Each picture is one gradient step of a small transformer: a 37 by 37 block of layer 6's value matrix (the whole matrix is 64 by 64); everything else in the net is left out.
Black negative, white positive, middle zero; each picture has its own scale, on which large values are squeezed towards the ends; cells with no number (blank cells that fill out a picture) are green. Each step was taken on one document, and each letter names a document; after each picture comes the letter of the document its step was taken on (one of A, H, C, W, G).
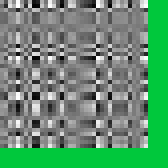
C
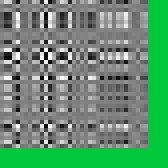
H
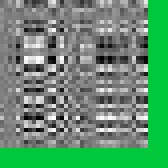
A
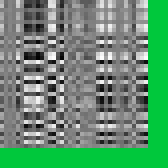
A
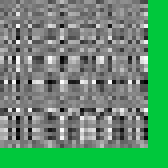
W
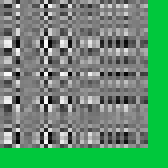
H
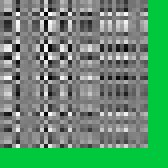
H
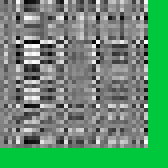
C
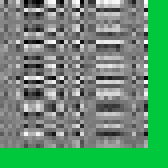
A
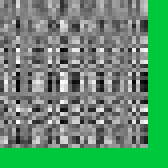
W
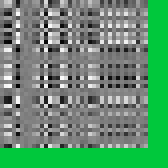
H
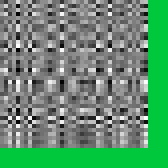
W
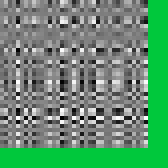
W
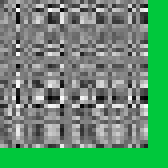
W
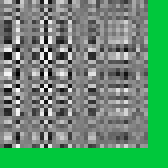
H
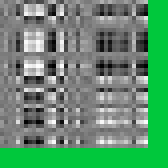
A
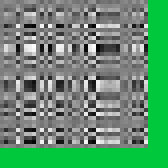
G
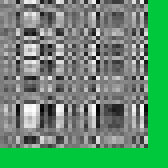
G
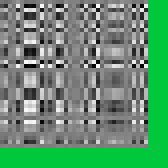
G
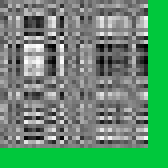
A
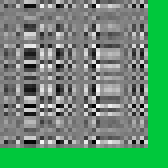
G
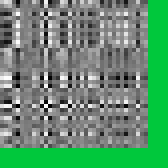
H
